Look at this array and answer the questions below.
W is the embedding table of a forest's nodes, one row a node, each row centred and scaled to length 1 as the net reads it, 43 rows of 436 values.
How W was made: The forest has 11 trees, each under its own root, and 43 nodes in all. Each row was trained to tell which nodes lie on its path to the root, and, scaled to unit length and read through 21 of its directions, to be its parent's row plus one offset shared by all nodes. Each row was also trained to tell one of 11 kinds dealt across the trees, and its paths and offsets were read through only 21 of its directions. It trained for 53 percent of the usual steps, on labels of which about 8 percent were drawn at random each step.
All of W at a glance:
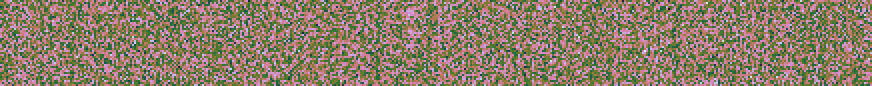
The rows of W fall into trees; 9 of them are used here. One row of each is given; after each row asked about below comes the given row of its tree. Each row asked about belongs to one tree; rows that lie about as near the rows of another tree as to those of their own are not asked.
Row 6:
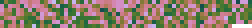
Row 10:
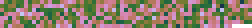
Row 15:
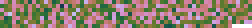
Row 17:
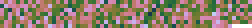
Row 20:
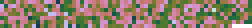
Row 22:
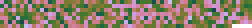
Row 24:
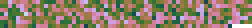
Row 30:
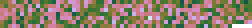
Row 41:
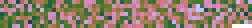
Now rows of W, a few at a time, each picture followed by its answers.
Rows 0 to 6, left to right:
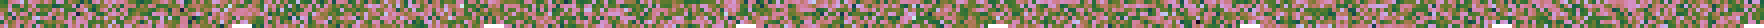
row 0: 22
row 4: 22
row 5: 22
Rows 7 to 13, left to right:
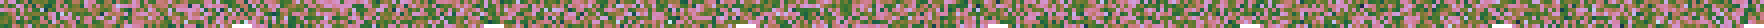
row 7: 41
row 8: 6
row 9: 30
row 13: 6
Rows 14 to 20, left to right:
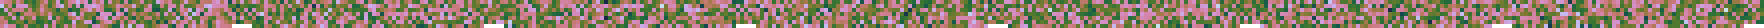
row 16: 41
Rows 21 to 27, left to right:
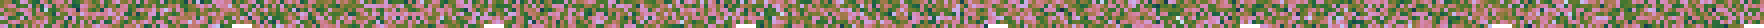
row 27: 10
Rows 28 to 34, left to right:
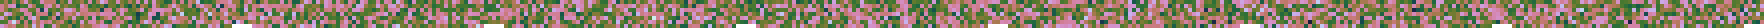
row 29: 30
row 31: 30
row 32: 15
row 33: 22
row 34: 10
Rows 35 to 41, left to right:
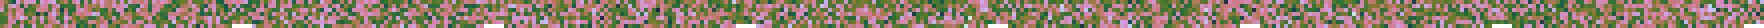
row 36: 30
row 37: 20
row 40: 17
